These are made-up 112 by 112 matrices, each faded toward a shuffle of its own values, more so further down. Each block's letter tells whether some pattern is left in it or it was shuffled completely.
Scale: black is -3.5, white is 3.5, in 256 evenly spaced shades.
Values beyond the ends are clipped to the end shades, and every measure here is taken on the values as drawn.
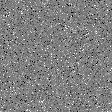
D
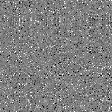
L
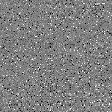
L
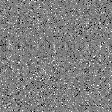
L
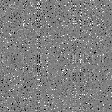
L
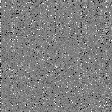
L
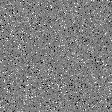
D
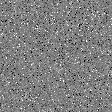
D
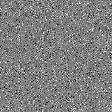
L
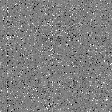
L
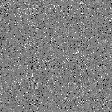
L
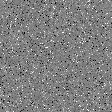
D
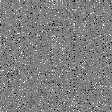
L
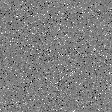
D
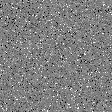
D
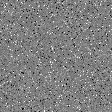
D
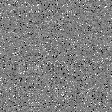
L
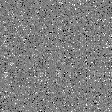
L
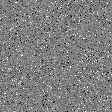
D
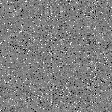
L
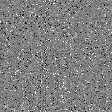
L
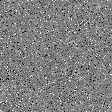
D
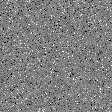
D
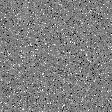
D
